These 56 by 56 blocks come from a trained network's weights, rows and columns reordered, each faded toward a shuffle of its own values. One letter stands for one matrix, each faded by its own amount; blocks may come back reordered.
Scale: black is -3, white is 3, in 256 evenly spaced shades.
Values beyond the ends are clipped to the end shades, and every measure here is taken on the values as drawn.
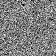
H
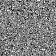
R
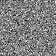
H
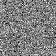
R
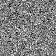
H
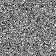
R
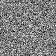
H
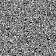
R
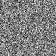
H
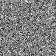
R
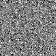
R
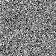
H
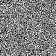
H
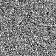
R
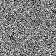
H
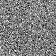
H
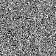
R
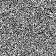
H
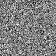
H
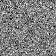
R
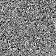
R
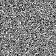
R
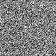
H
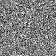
H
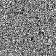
H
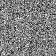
H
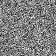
H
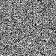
H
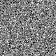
R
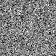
H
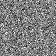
H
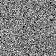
R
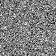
R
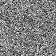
H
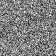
H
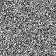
H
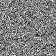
H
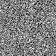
H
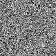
H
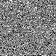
R
